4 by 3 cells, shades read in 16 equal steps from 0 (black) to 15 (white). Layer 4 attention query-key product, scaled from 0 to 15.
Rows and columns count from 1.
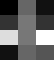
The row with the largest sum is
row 3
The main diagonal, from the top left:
0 7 15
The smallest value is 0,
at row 1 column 1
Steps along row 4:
up down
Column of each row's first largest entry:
2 2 3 2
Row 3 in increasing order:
7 13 15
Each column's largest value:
13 7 15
